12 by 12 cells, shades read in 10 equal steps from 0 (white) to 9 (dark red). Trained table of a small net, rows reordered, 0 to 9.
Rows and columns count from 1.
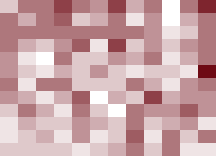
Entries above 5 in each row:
3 1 0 2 0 1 0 2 1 0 1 0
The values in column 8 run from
1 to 6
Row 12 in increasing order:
1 1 1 2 2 2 2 2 2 3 5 5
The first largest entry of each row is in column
12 4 1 7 4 12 1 9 11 8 8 8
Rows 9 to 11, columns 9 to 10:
4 4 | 2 3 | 1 5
